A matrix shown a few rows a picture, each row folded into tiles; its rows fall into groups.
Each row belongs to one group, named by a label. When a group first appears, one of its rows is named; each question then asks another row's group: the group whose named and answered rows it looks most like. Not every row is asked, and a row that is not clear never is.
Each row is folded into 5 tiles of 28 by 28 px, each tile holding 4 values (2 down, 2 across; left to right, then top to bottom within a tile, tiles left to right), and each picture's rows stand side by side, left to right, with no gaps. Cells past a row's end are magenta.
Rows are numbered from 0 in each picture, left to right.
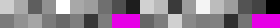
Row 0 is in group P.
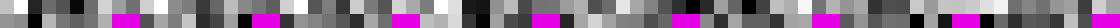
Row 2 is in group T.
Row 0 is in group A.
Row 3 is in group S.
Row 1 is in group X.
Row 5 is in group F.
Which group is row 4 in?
P
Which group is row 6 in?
T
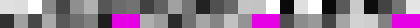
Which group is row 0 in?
X
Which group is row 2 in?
S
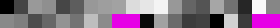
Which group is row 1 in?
T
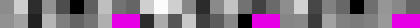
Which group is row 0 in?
A
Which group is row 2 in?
A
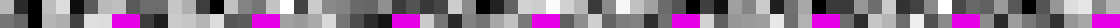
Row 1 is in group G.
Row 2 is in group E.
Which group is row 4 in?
P
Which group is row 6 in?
G
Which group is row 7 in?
F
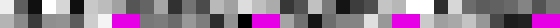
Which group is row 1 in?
T
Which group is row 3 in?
E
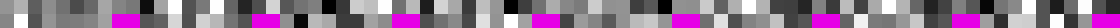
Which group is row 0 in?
A
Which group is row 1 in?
S
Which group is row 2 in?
F
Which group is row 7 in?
G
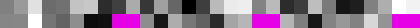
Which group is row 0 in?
S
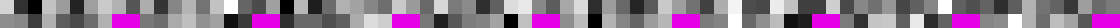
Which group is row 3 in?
G
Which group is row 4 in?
A
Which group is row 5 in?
S
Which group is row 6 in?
G
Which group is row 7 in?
G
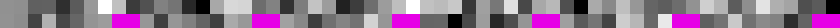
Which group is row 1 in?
F
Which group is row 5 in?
P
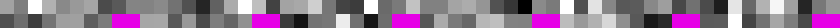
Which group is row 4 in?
E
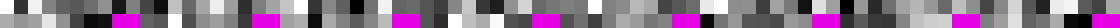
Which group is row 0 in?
E
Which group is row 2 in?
A
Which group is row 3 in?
G
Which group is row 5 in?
T
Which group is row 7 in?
S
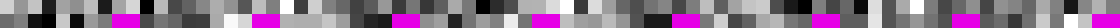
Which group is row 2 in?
E
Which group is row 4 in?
E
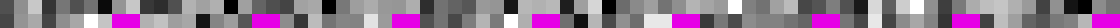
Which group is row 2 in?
F
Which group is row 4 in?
F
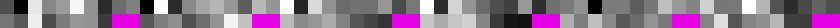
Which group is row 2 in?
E
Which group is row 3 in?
E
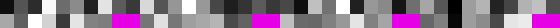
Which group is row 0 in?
G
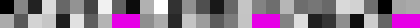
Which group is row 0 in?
G
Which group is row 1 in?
A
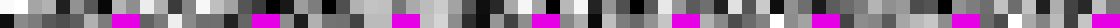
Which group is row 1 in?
P
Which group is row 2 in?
F
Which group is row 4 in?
A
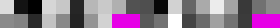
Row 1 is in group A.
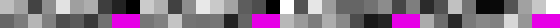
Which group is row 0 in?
P
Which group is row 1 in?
P
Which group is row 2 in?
E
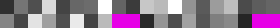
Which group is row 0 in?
G
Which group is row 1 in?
X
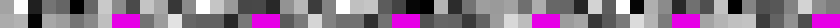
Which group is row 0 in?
A
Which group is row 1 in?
P
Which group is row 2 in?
P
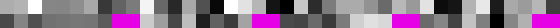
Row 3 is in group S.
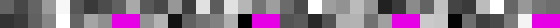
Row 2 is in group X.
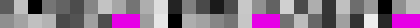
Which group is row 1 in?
A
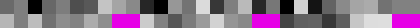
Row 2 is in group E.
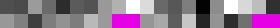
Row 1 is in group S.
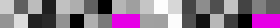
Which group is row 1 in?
S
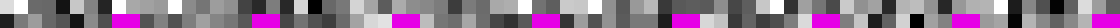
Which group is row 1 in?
X
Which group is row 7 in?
A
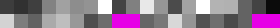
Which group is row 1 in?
P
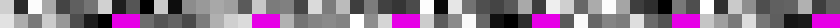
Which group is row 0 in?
E
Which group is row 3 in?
E
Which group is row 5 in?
E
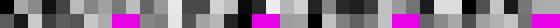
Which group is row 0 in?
F
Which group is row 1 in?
S
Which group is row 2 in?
A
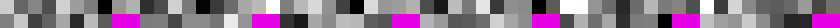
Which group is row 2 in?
G
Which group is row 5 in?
E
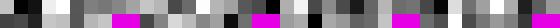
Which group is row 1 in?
P
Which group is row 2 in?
A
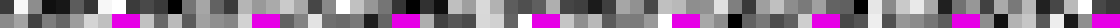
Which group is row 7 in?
G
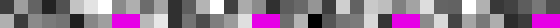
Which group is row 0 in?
F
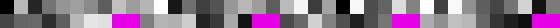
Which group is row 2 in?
T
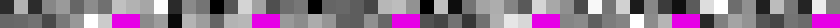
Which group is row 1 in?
A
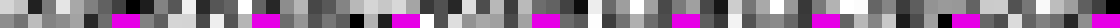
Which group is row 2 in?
T
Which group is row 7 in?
P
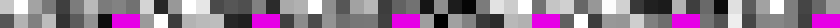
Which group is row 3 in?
F
